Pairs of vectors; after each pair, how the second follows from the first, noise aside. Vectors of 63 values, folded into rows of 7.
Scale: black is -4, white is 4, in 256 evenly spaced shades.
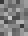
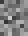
copied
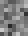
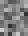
copied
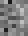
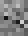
shuffled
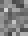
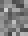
copied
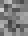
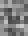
shuffled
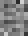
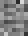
copied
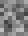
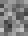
copied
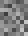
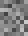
copied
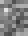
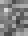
copied
